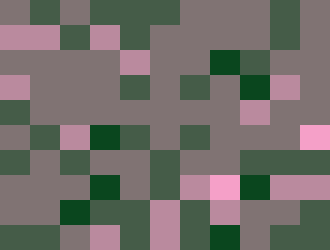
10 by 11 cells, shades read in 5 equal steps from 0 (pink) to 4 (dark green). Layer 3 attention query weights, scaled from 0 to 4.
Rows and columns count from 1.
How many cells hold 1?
15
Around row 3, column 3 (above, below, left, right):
3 2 2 2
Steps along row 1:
up down up same same down same same up down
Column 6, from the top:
3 2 2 2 2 2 3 3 1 1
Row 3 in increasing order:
1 2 2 2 2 2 2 2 2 3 4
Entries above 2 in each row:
5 3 2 3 1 4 6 3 5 7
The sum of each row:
27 22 24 24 22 24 28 22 26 28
